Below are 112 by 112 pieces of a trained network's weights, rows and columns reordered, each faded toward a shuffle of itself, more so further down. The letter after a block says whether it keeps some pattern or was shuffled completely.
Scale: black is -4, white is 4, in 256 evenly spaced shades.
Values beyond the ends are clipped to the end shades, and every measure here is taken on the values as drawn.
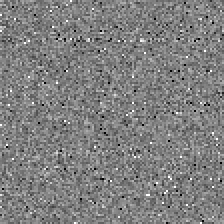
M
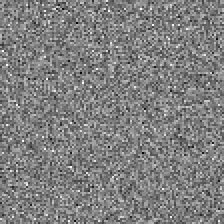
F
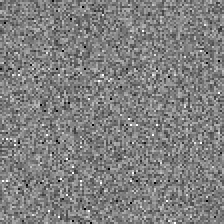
M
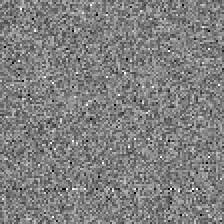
M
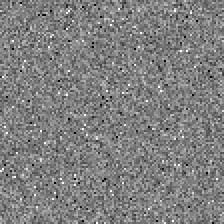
F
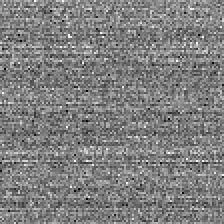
M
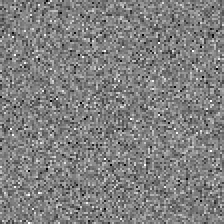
M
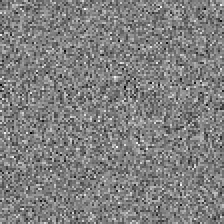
M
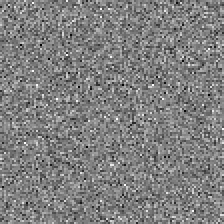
F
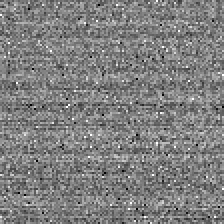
M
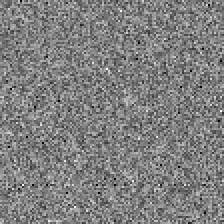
M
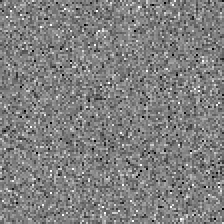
F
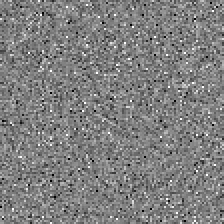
M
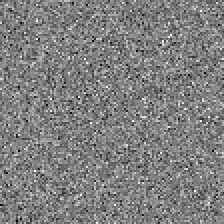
F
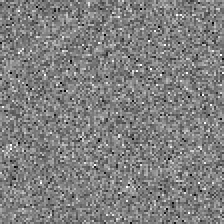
F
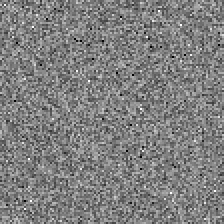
F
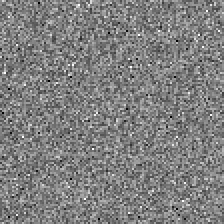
F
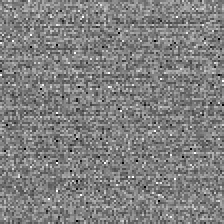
M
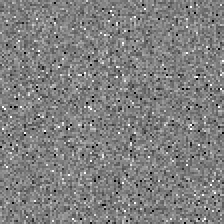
M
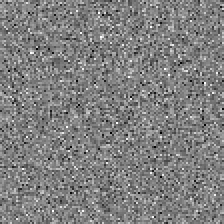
M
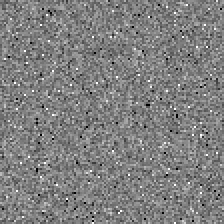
F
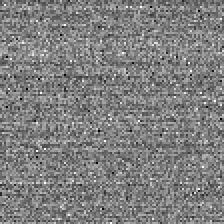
M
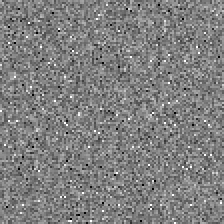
F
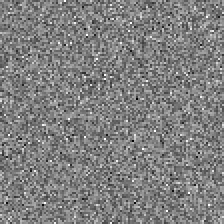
F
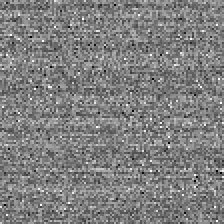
M
